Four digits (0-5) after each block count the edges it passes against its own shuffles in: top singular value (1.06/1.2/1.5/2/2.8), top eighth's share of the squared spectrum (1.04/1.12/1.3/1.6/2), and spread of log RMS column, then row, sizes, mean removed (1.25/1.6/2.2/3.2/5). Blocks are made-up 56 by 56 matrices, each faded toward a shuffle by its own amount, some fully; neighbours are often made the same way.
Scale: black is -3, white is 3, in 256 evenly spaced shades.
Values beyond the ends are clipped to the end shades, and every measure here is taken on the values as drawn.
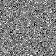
2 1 0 0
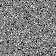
0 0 0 0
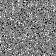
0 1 0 0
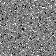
1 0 0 0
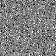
3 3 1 1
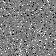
1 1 0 0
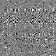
4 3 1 2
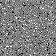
0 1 0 0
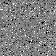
2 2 0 0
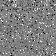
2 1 0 0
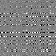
4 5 2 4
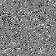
3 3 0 2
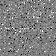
3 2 0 1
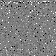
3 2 0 1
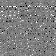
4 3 1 2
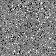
1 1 0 0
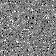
0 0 0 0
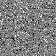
3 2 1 0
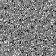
3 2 1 0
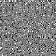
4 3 2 1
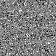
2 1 0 1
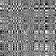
5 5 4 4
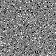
2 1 0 0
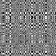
5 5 4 4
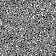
0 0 0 0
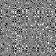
4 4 3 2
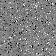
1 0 0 0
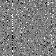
2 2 2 0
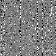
2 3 3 0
